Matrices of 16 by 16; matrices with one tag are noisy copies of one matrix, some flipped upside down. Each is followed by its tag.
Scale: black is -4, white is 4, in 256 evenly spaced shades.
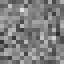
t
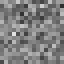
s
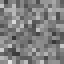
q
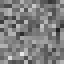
t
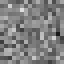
t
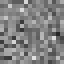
t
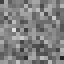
s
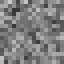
q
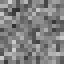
q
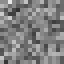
q
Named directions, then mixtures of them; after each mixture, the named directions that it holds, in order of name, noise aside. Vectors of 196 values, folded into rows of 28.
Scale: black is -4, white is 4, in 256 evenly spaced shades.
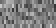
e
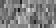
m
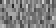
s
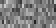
e, m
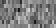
m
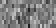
m, s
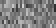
e, m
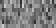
e, m, s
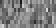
m, s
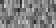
e, m, s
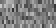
e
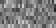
e, m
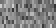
e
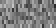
e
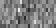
m
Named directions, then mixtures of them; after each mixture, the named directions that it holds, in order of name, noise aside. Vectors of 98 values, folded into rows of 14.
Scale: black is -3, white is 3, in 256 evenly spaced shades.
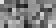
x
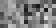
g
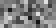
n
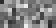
x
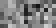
g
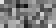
x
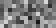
n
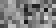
g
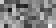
n, x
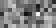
g, n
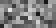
n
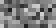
g, x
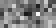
g, n
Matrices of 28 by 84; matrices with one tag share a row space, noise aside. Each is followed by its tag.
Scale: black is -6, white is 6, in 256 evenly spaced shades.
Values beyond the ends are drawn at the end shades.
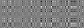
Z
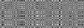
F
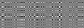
F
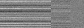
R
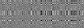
Z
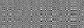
Z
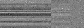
R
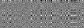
Z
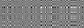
Z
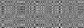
F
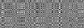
F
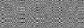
F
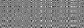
Z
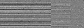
R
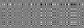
Z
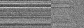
R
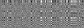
Z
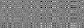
Z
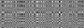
F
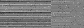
R
